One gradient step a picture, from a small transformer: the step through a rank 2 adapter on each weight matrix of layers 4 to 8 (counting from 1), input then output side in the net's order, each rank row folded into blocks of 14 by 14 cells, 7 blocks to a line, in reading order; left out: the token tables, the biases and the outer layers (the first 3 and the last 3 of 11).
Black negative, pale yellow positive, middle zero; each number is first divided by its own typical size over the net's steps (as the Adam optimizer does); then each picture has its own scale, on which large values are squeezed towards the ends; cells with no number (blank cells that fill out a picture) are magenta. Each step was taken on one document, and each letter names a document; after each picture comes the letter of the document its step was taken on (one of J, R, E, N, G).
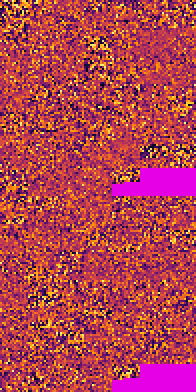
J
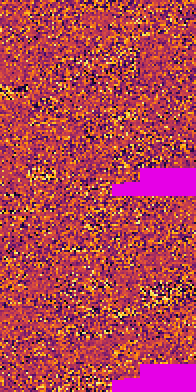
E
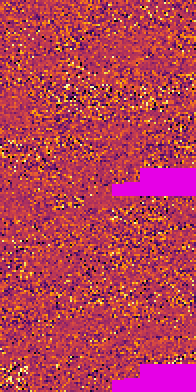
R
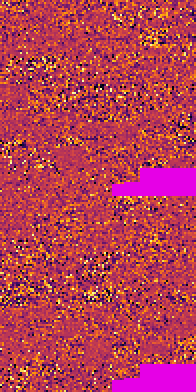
R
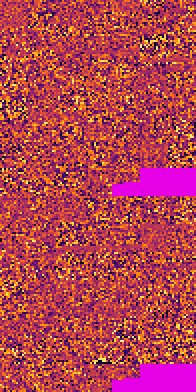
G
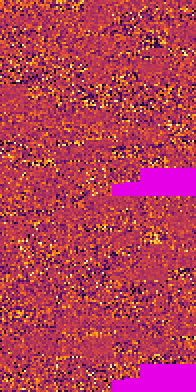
R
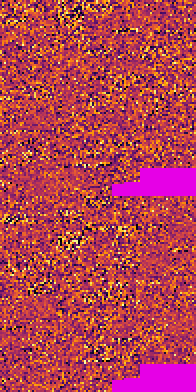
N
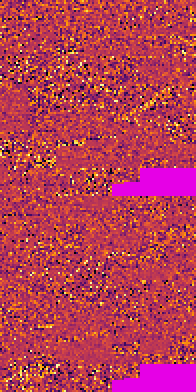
R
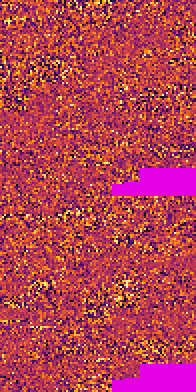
N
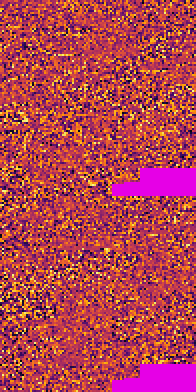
G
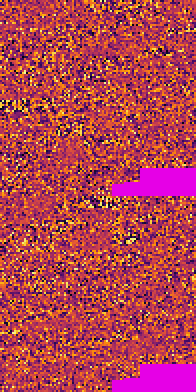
G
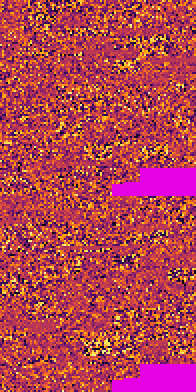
G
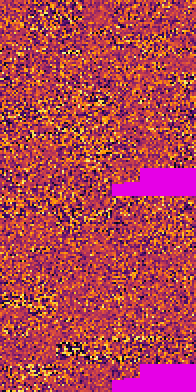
G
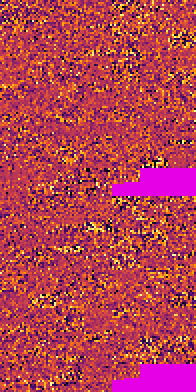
E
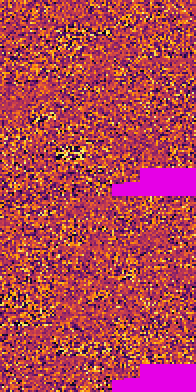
G
